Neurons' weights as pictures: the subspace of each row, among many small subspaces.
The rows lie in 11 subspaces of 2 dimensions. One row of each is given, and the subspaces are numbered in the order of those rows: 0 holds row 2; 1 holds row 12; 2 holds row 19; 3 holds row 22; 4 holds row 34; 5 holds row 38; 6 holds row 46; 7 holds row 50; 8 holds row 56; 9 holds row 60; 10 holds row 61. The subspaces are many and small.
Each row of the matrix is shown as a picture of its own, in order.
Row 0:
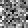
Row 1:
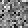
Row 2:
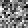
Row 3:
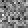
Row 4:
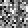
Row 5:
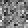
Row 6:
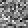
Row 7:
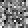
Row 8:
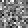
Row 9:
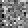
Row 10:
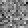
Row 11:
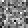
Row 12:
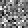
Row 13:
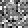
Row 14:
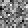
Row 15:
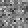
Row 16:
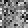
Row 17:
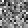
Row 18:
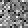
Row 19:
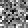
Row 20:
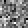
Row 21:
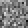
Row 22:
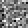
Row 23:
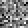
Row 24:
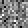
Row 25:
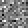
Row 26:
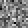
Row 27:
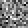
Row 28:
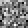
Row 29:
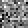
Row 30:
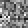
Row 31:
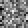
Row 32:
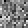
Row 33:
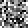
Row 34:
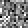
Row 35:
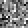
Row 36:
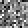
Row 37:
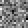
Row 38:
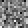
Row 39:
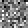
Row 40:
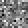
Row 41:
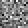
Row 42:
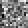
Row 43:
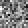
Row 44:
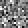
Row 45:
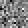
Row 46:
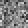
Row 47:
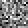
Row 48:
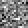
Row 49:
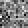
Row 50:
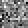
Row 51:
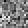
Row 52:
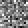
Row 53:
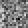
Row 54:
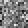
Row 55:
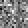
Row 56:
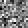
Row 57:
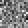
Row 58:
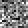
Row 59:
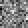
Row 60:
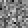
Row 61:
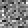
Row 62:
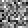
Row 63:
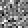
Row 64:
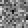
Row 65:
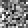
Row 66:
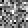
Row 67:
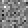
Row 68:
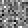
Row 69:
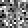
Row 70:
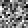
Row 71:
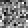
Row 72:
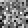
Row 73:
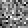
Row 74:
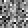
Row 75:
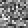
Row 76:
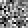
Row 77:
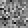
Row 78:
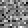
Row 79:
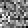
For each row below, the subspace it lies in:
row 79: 4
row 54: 6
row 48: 10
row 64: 2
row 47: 9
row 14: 0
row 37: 2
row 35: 8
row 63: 1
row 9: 0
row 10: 8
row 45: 1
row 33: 5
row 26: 9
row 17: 5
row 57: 5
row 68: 4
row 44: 1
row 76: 1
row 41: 9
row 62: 4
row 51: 10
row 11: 5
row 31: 2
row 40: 3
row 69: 0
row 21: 6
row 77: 1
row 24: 4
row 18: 7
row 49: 7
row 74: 10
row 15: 3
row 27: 9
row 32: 10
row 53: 3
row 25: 10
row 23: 8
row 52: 8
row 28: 6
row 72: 5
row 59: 2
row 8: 9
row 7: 5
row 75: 1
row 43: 0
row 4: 3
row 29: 7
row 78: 8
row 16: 6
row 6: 1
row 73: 9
